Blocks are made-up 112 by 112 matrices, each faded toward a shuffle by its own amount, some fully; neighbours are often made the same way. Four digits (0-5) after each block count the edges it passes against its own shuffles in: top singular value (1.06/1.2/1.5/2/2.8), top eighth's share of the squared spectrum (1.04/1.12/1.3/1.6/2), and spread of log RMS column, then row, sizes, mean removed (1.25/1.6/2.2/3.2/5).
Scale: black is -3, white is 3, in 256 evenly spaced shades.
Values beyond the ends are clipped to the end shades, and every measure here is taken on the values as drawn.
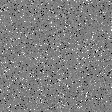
0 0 0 0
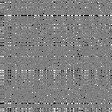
5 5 2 3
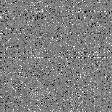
4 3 1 2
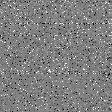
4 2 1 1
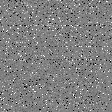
3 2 0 1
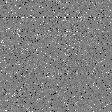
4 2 0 1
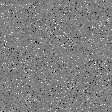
0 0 0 0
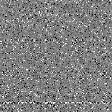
4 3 1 2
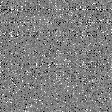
4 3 1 2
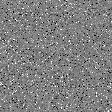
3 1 0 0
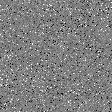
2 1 0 0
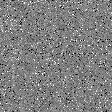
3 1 0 1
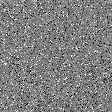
0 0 0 0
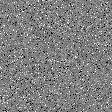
0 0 0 0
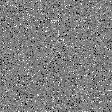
1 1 1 1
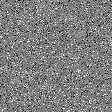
0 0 0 0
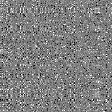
4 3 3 2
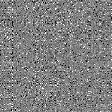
4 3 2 2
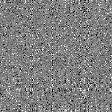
4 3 3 2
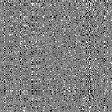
5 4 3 3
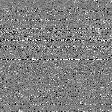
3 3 0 4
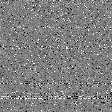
2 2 0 3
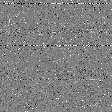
3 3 0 2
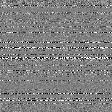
3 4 0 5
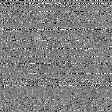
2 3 0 4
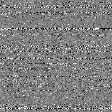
2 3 0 4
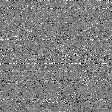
2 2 0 3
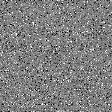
1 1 0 2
